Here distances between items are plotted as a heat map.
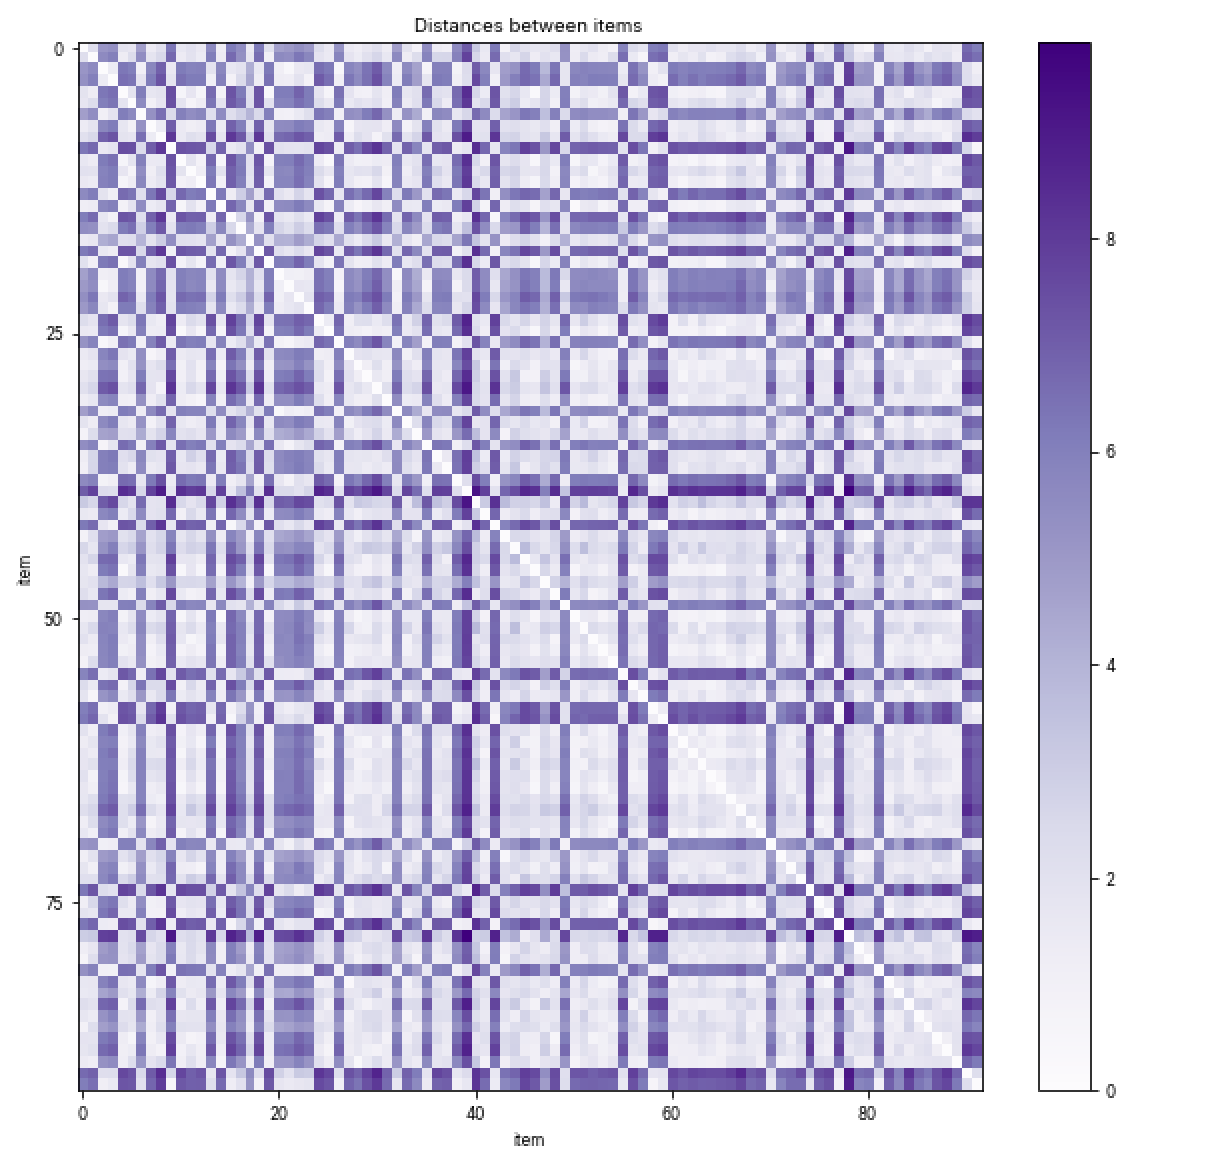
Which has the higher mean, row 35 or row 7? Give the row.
35
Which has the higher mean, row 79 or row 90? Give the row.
90
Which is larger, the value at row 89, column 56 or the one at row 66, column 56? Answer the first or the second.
the second
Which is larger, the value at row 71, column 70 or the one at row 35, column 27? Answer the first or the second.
the second
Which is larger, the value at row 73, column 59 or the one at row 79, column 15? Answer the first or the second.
the first
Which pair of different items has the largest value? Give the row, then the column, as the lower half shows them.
78, 39
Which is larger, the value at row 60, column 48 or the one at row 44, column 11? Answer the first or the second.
the second
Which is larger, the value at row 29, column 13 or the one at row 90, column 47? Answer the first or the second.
the first
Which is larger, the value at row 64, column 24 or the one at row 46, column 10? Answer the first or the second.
the first
